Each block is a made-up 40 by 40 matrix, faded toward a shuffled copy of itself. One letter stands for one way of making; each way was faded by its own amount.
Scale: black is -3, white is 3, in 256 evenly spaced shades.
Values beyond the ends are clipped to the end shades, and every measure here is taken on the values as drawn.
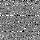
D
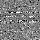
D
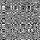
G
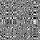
G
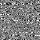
D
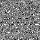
D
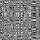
G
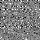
D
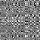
G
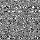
D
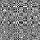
G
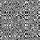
G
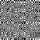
G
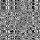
G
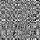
G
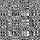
G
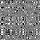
G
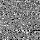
D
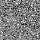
D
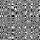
G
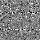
D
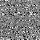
D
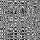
G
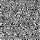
D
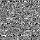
D
